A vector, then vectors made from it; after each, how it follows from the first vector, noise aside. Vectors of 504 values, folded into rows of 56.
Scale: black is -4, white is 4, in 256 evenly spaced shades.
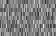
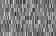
wrapped around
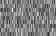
reversed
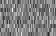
reversed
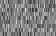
wrapped around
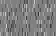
partly zeroed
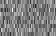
reversed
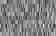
sign-scrambled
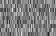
reversed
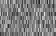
wrapped around
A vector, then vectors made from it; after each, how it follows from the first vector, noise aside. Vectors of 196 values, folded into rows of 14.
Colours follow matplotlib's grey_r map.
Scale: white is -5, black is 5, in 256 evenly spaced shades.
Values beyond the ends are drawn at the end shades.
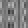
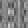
negated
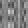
negated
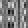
scaled up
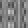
negated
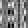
scaled up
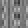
reversed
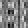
scaled up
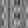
reversed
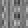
reversed
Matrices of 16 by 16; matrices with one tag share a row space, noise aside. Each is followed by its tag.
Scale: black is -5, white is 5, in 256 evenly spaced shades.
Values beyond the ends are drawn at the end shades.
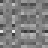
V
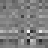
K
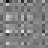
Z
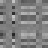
V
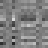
V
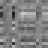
V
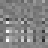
Z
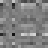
V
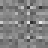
K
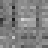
V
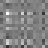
Z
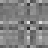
K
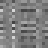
V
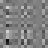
Z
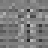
K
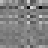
K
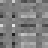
V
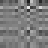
K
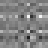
K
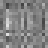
Z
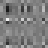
Z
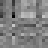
V
